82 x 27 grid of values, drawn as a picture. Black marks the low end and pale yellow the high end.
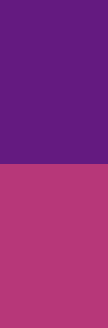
The table splits into 2 rows of 1 panel. Panel 1,1: low, flat. Panel 2,1: middling, flat.
